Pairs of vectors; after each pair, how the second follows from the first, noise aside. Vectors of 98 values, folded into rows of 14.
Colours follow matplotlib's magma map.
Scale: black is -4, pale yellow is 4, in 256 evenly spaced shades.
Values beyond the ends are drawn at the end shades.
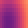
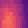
negated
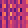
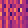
negated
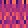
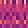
negated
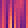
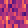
shuffled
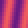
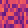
shuffled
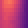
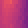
shrunk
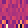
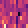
shuffled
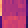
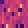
shuffled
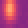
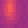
shrunk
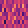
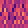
negated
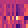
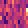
shuffled
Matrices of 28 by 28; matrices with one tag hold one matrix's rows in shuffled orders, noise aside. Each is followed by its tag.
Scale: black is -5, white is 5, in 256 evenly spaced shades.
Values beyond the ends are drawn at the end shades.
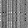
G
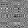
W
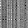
G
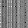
G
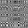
W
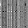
G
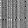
G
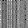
G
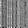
G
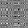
W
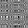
W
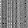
G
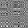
W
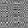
W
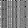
G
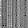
G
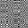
W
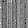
G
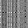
G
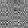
W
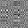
W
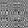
W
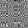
W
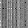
G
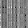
G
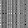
G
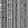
G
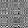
W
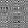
W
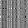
G
